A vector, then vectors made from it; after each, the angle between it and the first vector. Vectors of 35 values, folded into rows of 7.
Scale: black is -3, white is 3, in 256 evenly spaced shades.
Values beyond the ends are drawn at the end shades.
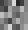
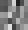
nearly parallel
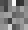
nearly parallel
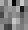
partly opposed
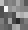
partly opposed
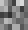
nearly opposite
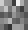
nearly opposite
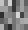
partly opposed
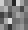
nearly opposite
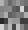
orthogonal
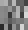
orthogonal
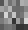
orthogonal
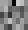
nearly opposite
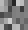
nearly opposite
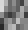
orthogonal
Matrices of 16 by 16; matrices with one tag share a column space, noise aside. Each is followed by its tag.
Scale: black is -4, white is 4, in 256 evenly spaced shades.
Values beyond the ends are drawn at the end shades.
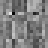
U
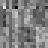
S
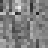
U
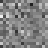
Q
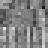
S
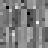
S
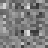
Q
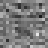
Q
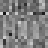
U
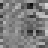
Q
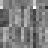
S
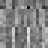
S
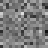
Q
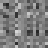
Q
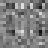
Q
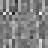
U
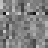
U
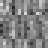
U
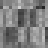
S
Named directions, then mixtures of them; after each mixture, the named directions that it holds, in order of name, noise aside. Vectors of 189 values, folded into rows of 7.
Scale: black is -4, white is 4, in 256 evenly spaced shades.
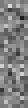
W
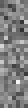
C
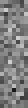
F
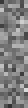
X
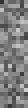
X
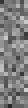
C, X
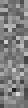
F, W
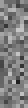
C, W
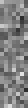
W, X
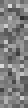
W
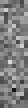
F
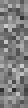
F, W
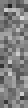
F, W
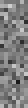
C, F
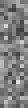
C, W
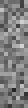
F, X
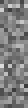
W, X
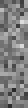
F, X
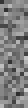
F, X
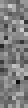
C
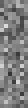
C, W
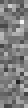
C, X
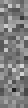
F, W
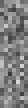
C, W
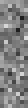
W, X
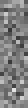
F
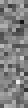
C, X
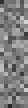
C, X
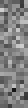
F, X
